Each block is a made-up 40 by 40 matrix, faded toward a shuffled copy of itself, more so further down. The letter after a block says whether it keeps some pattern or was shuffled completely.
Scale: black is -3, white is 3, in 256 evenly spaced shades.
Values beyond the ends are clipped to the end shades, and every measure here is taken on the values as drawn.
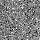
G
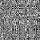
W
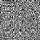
W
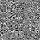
W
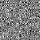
W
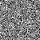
G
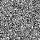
G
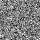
G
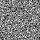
G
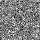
G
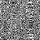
W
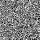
G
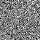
G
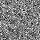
G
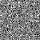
W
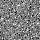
G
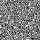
W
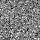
G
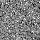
G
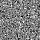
W
